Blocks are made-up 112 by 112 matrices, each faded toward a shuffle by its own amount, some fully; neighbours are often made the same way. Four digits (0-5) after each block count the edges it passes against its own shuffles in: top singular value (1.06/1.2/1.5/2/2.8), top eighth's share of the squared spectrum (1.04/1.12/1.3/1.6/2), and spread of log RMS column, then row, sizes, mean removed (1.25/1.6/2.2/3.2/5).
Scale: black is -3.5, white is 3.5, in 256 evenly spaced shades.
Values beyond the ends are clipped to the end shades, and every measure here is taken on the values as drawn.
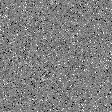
1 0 0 0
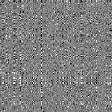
5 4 3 3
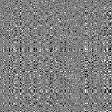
5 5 4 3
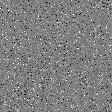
0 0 0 0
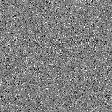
3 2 0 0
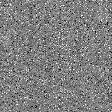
3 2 1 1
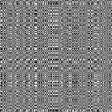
5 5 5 5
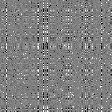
5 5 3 3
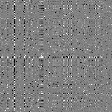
5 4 3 2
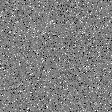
0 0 0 0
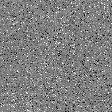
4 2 1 1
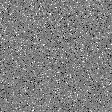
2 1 0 0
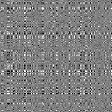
5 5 4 4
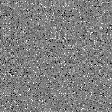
4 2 1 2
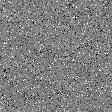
0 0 0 0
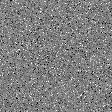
0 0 0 0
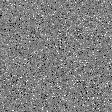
0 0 0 0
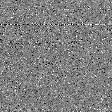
2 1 0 2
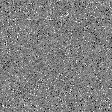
0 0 0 1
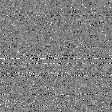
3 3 0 3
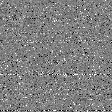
2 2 0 3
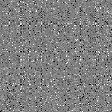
5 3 2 2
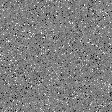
2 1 0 0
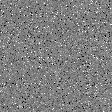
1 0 0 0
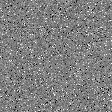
2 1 0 0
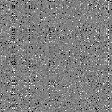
4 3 2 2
